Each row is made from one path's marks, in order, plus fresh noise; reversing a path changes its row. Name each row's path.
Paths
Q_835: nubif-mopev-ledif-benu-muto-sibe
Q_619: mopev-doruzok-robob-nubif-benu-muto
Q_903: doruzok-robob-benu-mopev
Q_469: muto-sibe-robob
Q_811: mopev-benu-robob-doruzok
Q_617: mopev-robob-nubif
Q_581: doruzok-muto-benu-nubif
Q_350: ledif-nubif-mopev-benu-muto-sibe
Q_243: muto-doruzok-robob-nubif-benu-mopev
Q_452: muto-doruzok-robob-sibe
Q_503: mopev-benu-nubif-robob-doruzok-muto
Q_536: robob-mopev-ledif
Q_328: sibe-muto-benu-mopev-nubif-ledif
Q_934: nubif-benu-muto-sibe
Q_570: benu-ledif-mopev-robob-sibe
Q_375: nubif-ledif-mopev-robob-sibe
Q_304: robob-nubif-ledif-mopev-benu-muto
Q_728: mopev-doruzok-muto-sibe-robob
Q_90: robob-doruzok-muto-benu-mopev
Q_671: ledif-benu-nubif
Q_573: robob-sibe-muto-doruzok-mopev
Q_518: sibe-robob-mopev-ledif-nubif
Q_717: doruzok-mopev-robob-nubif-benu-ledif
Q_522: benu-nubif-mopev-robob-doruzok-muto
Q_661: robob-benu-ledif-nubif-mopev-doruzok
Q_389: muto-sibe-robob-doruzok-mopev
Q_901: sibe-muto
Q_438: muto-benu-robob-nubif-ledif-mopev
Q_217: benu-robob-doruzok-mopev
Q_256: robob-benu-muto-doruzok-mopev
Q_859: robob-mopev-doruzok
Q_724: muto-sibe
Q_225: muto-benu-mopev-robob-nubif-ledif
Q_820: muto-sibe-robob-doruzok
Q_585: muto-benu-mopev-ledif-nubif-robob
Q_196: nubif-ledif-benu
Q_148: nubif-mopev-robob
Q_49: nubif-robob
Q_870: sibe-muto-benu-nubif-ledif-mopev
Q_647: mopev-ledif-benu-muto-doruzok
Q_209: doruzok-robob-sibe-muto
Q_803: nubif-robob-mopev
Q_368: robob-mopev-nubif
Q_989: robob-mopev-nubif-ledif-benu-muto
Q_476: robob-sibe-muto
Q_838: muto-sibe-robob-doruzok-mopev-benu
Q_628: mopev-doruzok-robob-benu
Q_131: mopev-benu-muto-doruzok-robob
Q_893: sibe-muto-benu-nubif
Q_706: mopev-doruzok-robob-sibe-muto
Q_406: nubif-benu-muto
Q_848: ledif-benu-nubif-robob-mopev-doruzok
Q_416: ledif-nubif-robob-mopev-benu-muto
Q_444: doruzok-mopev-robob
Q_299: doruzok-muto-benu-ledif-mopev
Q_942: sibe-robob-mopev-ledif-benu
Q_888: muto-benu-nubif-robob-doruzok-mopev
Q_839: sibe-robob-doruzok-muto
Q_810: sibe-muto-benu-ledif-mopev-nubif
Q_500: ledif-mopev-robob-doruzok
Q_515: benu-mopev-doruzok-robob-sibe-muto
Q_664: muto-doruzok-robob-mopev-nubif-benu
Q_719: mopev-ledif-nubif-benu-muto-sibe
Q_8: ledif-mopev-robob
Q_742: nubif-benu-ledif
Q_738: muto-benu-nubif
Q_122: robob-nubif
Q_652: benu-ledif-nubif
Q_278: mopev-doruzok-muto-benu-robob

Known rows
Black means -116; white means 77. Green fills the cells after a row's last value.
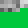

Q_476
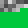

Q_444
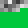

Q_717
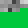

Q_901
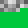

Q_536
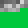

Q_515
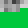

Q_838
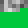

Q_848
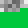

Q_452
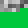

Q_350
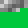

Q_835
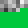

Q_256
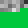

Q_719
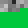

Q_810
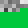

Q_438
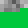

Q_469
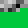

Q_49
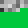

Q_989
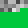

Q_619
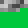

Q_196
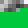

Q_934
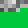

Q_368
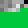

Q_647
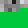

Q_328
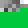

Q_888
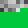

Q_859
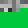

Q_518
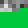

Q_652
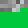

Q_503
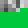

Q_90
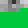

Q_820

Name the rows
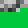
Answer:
Q_803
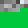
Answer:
Q_522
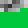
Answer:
Q_299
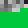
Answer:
Q_278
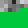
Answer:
Q_893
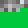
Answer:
Q_217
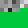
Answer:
Q_839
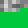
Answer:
Q_416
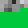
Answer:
Q_870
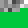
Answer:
Q_209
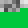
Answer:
Q_243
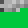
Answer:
Q_661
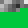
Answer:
Q_742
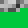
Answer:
Q_122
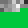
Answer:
Q_811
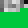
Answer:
Q_500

